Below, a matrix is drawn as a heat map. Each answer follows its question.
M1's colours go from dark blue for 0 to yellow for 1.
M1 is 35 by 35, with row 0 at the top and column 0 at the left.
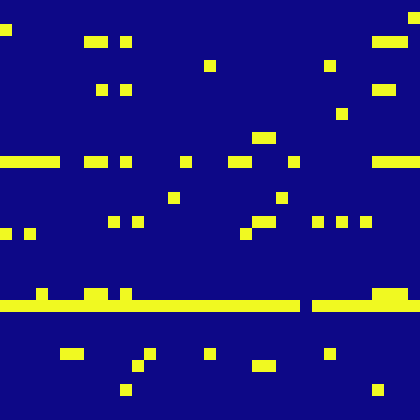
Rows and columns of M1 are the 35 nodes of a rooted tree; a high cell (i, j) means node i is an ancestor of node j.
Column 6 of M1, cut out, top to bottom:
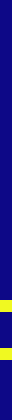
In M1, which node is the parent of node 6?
29
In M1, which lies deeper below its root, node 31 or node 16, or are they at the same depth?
node 31
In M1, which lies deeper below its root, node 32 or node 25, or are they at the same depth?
node 32
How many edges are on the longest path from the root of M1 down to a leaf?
6
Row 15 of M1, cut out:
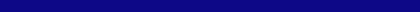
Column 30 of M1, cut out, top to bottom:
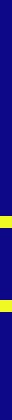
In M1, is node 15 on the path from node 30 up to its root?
no
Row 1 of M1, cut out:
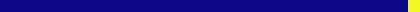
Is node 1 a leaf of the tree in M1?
no
